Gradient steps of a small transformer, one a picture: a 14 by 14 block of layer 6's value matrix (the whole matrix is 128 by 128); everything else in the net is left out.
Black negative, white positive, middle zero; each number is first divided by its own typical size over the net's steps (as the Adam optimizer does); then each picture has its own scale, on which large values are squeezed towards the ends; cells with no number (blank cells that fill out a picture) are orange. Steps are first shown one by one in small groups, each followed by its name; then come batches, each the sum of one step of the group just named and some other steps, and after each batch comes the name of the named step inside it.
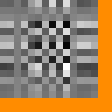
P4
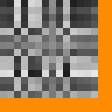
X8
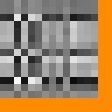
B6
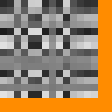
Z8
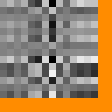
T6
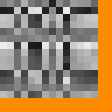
Z8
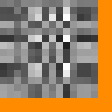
Z8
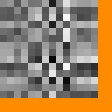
T6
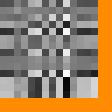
Z8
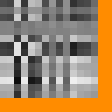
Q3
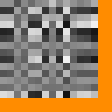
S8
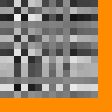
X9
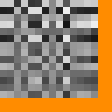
S8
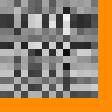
X9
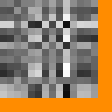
S8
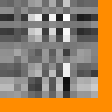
X9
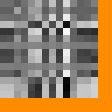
S8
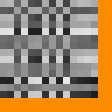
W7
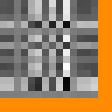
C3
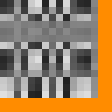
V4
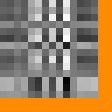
C3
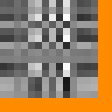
C3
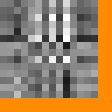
W7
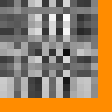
V4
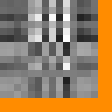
W7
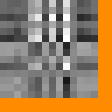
W7
